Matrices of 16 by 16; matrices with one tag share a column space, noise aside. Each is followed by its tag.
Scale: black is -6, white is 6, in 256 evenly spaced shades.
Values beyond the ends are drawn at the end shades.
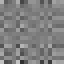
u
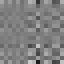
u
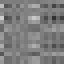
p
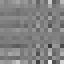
u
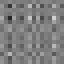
p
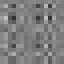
p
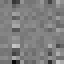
u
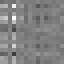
p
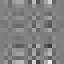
u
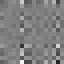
u
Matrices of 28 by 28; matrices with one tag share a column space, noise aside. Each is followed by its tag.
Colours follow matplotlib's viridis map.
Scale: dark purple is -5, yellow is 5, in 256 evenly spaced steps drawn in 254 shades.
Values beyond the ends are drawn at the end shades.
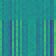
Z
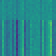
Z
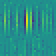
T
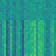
Z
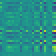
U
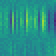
T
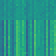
Z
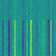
Z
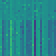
Z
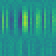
T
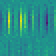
T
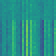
Z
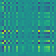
U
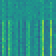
Z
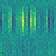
T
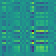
U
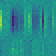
T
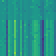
Z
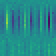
T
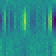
T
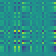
U
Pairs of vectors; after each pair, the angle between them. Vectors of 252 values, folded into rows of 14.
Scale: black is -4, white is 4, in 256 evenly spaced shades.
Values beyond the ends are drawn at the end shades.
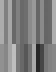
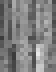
nearly opposite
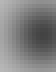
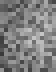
partly opposed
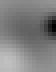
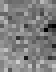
partly aligned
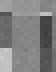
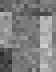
nearly opposite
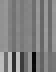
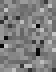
orthogonal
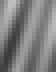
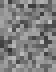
orthogonal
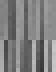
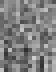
partly aligned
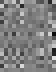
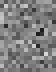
partly opposed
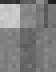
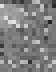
partly aligned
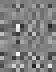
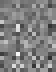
nearly parallel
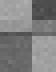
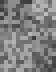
partly opposed
